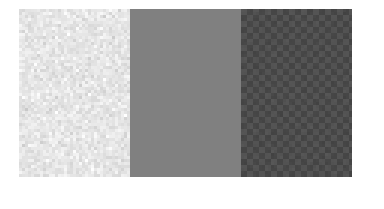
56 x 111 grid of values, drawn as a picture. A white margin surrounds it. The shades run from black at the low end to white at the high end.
The table splits into one row of 3 panels. Panel 1,1: very high, fine-grained, faint in contrast. Panel 1,2: middling, flat. Panel 1,3: low, checkered, faint in contrast.
